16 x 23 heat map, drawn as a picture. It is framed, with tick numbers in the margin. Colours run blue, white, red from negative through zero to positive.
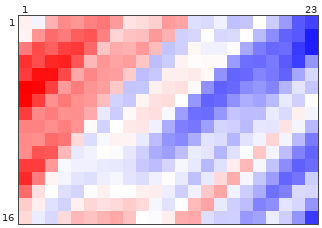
Slope: up to the left. Ninth with the lowest average: top right. Lone odd cells: none. Average level on the scale: 50%. Grain: diagonal, up to the right.
